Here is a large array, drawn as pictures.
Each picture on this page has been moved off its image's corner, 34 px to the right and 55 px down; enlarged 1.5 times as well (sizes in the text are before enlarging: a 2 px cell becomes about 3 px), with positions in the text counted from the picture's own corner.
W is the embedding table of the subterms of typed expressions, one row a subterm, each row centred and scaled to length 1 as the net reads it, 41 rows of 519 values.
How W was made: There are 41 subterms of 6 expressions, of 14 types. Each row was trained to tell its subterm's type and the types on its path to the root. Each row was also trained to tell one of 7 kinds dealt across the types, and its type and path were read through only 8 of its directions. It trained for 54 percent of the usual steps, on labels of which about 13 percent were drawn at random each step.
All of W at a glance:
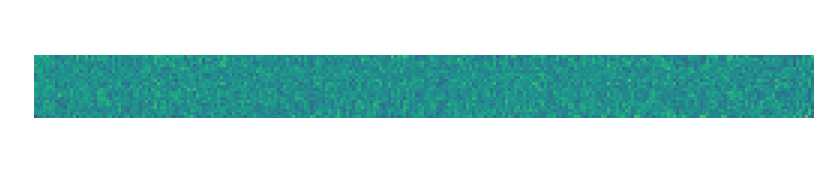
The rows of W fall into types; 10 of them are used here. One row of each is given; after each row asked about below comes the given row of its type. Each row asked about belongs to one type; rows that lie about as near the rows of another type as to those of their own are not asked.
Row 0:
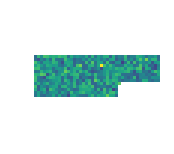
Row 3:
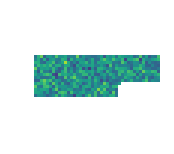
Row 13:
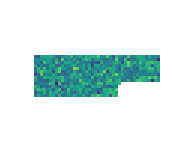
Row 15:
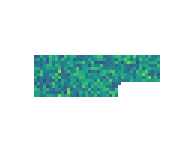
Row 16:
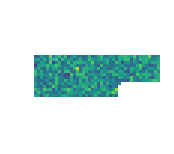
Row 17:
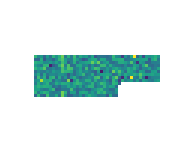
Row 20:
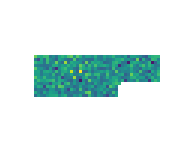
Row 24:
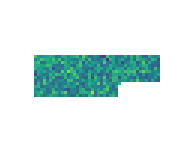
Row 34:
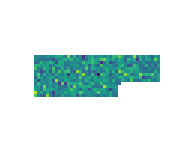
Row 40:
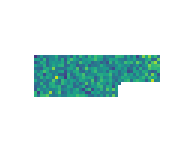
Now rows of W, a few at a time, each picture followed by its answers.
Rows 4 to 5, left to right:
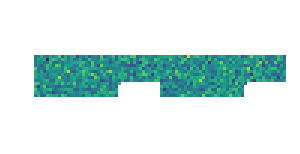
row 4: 16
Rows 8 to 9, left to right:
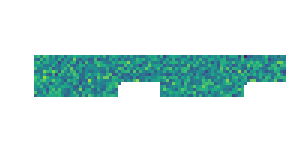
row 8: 20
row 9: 13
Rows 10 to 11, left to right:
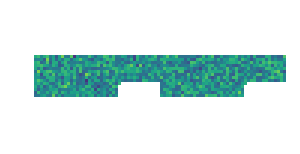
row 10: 0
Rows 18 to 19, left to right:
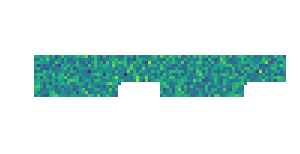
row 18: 20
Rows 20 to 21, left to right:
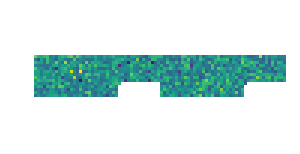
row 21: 40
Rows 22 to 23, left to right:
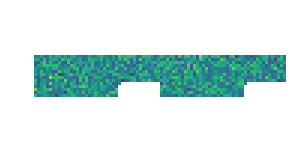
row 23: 0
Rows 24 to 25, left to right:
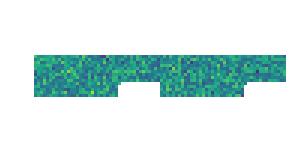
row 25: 0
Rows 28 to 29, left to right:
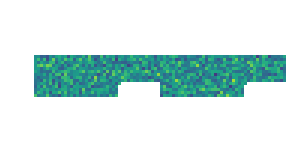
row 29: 13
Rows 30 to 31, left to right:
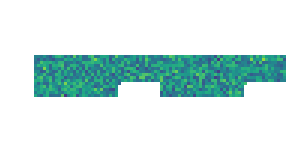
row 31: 0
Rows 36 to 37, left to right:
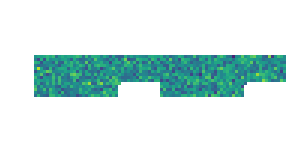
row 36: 20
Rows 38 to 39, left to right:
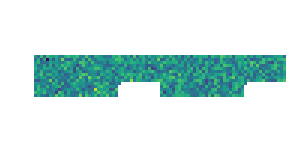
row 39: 20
